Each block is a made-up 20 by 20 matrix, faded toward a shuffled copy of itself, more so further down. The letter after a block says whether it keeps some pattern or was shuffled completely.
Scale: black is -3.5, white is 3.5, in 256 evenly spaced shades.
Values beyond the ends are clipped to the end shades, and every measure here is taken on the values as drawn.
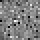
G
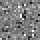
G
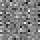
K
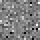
G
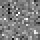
G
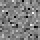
G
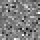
G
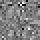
K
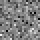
G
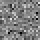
K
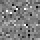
G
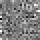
K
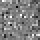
K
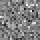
G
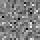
K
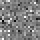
K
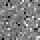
G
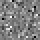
G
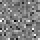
K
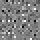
K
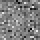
K
